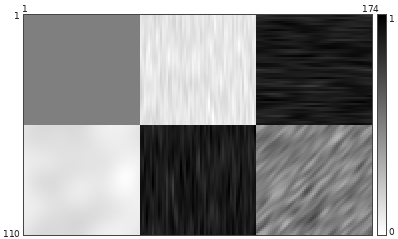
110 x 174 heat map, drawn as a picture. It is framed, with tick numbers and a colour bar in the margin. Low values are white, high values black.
The table splits into 2 rows of 3 panels. Panel 1,1: middling, flat. Panel 1,2: very low, streaked downward, faint in contrast. Panel 1,3: very high, streaked across, faint in contrast. Panel 2,1: very low, smooth, faint in contrast. Panel 2,2: very high, streaked downward, faint in contrast. Panel 2,3: middling, slanting up to the right.
